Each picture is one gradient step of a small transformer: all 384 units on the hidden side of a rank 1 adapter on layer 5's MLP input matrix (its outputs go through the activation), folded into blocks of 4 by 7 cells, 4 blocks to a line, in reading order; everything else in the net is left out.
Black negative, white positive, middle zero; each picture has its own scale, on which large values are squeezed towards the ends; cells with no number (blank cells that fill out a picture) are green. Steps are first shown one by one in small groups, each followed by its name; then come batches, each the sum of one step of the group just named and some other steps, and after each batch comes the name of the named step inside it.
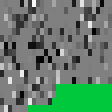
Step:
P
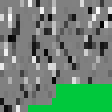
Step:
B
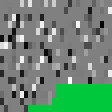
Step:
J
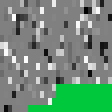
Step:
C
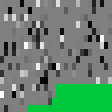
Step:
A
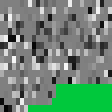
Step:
B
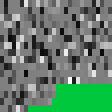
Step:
J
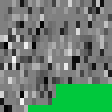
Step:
A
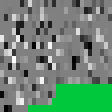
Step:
C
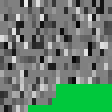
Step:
P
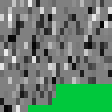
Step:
B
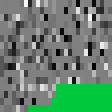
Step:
J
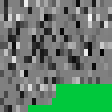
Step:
B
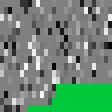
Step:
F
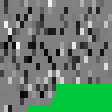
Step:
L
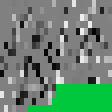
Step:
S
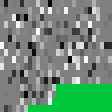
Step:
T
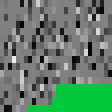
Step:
T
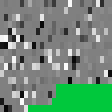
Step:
T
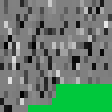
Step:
L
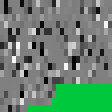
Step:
F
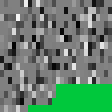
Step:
T
